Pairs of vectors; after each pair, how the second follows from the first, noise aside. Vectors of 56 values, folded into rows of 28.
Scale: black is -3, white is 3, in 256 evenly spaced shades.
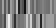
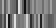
sign-scrambled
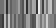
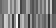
reversed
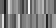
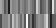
reversed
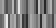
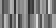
reversed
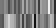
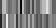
reversed
